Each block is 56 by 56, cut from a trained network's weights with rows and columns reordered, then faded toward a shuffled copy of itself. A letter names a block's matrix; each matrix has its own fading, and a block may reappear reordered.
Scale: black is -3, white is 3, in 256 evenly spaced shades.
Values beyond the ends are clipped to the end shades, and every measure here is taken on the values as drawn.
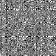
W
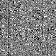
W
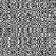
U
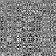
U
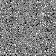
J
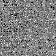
J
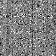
W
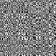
U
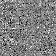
J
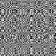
U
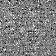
J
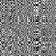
U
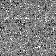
J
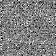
J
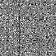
W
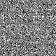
J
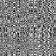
U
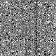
W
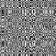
U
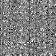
W
